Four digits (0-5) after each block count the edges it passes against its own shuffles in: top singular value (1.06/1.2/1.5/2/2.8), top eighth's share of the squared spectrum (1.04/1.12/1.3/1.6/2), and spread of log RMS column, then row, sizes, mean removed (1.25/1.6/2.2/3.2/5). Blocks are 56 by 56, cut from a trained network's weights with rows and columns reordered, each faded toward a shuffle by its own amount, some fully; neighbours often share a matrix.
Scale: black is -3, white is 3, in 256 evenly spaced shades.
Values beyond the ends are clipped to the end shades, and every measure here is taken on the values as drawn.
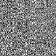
3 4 2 2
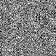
2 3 1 1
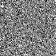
2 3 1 1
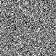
2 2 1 1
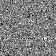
2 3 1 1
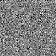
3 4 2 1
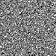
2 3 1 1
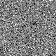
0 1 0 0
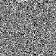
2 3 1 1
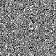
2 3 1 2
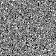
0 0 0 0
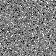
0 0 0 0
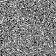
1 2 1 0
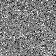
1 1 0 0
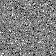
0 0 0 0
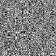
3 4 2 2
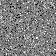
0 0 0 0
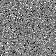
0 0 0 0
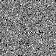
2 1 0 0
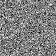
0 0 0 0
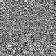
3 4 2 3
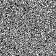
1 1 0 0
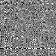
3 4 2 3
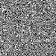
2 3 1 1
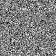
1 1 0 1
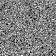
1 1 0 1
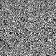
3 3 0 2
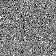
1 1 0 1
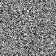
2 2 0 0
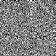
3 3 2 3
